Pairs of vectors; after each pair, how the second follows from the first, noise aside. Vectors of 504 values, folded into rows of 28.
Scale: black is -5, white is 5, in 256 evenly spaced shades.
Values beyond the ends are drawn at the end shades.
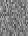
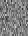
negated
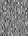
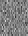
negated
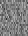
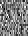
scaled up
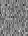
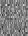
negated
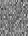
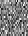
scaled up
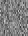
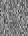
negated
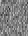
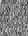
copied
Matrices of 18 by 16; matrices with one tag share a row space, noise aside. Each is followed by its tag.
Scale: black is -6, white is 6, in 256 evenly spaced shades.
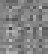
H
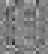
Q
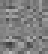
H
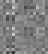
Q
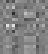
Q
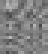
H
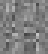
Q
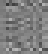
H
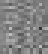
H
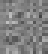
H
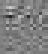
H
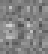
H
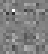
Q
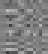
H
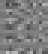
H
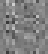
Q
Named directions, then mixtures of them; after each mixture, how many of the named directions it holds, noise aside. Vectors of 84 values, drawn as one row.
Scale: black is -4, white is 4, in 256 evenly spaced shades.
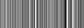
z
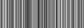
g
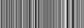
two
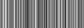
two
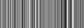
two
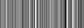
one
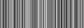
one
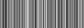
two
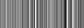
one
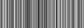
one
